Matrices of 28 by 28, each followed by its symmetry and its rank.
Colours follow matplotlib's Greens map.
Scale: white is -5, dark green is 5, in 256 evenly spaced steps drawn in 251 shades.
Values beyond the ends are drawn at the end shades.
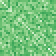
symmetric, full rank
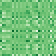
neither, rank two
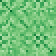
symmetric, rank five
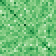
symmetric, rank five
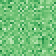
neither, rank five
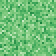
neither, full rank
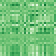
neither, rank two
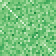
symmetric, full rank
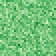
neither, full rank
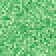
neither, full rank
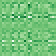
neither, rank two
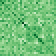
symmetric, rank five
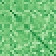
symmetric, rank five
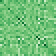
symmetric, rank five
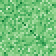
symmetric, full rank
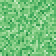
neither, full rank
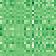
neither, rank two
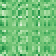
neither, rank two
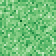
symmetric, full rank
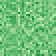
neither, rank five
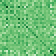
symmetric, rank five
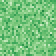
neither, full rank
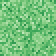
symmetric, full rank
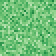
neither, full rank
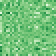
neither, rank five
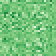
neither, rank five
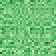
neither, rank five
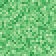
symmetric, full rank
